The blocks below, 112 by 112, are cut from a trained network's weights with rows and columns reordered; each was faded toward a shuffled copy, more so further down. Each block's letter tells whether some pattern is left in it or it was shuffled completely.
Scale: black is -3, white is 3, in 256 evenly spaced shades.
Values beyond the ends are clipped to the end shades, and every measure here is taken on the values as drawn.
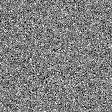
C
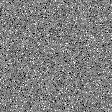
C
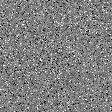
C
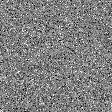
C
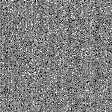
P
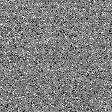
P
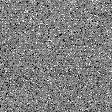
P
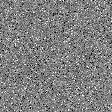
C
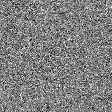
P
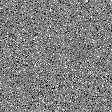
C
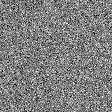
C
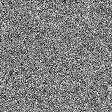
P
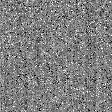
P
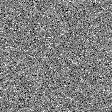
C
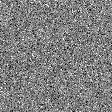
P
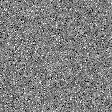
C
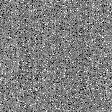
P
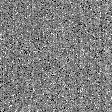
P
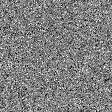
C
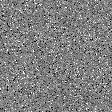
C
